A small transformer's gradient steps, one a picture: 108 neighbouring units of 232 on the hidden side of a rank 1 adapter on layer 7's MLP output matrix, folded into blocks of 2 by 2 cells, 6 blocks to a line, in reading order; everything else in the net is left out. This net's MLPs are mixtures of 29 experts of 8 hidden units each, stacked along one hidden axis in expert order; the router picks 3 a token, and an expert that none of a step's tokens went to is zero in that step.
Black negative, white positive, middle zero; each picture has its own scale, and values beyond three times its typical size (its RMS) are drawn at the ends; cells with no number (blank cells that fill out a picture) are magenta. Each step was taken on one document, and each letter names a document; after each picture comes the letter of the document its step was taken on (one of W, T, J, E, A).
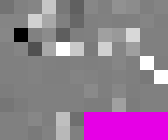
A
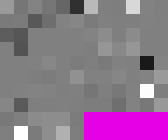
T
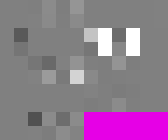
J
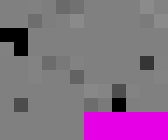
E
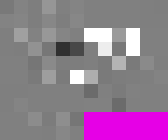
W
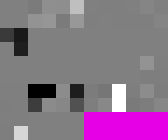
E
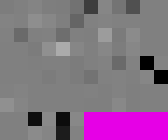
A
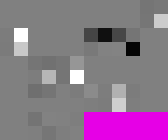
J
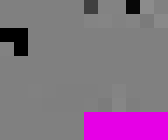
E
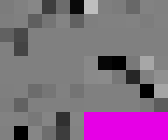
T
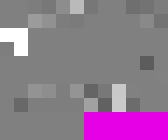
E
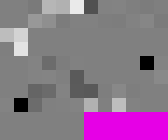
E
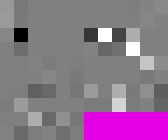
J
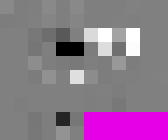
W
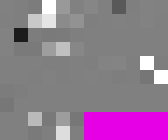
A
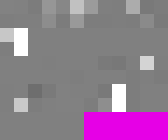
E
